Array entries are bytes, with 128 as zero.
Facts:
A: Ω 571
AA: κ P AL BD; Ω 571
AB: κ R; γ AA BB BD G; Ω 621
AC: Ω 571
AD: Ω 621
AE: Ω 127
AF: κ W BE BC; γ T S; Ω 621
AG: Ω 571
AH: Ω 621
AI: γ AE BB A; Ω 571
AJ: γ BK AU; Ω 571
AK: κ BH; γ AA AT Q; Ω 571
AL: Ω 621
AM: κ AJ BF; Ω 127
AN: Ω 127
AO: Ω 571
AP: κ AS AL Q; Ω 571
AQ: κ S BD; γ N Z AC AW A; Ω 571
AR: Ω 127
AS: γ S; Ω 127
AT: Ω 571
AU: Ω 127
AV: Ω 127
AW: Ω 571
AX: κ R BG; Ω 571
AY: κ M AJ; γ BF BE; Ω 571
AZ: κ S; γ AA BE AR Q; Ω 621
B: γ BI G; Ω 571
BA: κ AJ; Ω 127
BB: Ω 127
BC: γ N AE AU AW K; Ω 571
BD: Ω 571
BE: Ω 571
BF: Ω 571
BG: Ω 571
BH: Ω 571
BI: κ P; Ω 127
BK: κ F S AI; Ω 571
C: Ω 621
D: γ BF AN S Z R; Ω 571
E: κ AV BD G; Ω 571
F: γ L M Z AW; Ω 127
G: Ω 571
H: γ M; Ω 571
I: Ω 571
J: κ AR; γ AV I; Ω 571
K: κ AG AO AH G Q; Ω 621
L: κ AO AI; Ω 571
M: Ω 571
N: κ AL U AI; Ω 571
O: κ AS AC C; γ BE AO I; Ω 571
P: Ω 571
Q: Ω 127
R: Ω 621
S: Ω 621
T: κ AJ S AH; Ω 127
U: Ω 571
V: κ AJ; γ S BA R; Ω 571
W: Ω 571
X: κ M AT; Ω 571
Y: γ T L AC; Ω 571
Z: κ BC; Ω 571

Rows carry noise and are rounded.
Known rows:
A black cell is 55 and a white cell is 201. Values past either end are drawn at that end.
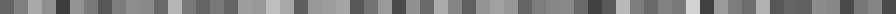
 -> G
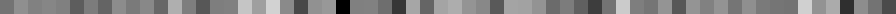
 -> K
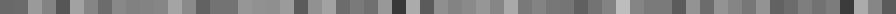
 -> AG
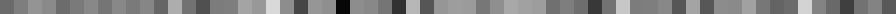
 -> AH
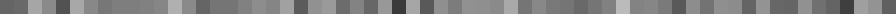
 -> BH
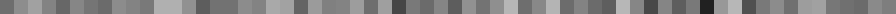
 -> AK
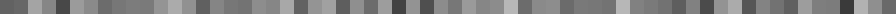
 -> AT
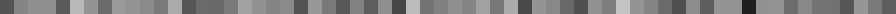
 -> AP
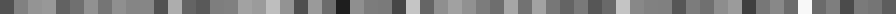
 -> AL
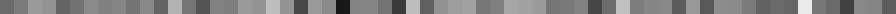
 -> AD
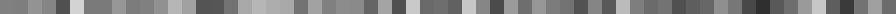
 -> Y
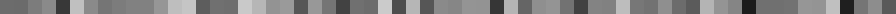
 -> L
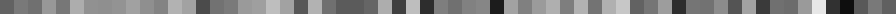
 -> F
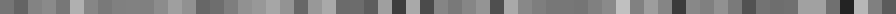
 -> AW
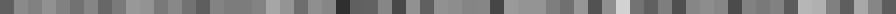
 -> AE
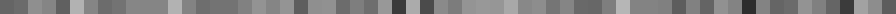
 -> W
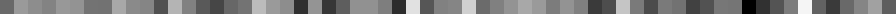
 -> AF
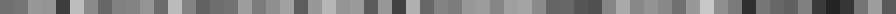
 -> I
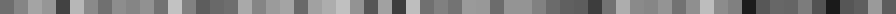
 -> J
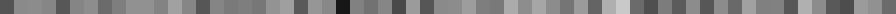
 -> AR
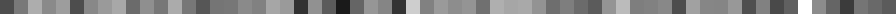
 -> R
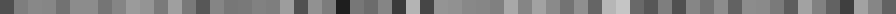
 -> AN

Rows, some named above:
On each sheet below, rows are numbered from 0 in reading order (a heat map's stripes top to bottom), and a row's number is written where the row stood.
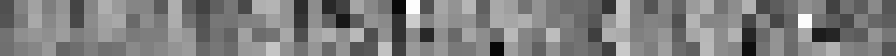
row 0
S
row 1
R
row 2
AY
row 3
AI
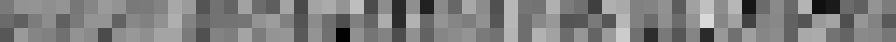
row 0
AY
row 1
BK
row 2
Q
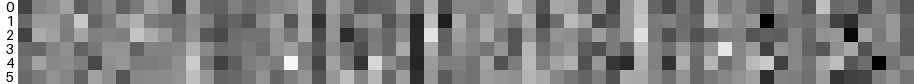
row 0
BI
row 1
V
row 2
AS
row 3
BK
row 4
AZ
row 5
BE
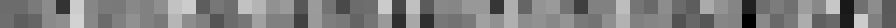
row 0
L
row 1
Z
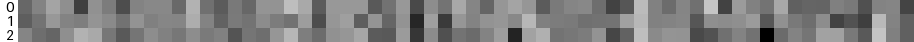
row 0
G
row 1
BF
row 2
BC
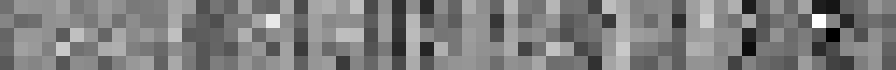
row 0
AY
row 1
AQ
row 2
O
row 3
V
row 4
AV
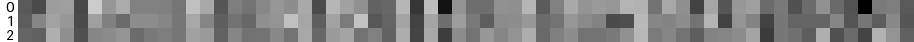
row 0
M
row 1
B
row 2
X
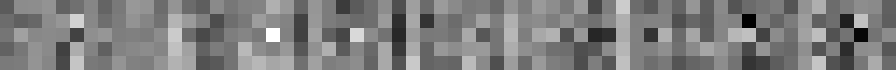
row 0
BB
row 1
Z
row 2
AZ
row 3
AO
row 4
Y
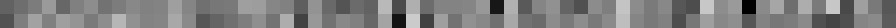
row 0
N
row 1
D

